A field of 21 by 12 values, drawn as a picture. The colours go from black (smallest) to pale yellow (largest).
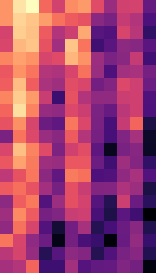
Grain: streaks running down. Stripes: upright, repeating 3 times. Ninth with the lowest average: bottom right. Slope: up to the top left. Ninth with the highest average: top left.
